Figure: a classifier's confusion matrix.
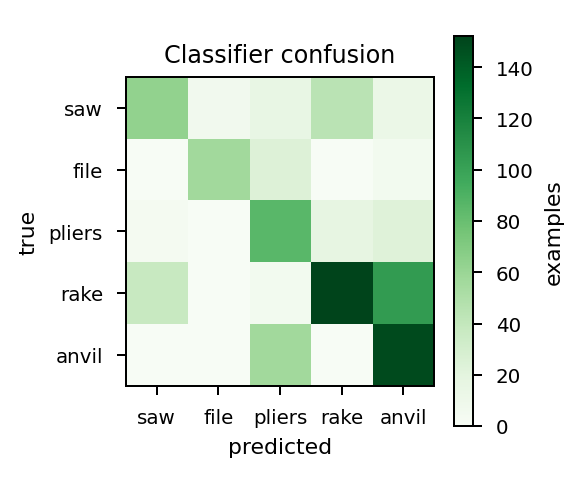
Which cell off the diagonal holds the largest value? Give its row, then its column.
rake, anvil
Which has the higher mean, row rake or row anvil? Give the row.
rake
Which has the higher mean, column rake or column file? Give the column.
rake
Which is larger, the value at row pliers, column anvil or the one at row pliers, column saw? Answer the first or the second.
the first
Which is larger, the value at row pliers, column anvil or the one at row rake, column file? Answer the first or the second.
the first
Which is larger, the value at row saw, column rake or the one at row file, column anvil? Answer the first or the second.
the first
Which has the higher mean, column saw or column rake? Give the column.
rake
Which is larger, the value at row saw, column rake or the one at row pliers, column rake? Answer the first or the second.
the first
